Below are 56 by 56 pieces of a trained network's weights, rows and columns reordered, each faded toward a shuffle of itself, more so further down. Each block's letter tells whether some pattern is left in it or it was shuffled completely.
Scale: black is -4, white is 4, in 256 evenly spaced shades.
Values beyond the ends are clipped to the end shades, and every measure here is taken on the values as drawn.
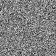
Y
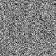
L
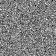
Y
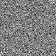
L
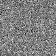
Y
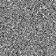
L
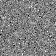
Y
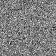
Y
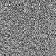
L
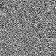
L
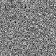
L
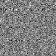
L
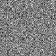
L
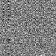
L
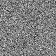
Y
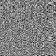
L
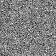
Y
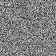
Y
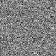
L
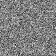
Y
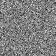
Y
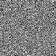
L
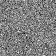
Y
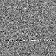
L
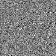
L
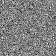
Y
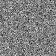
Y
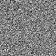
L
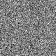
Y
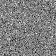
Y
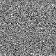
L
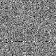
L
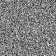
Y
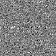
L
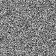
Y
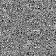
L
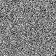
Y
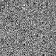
L
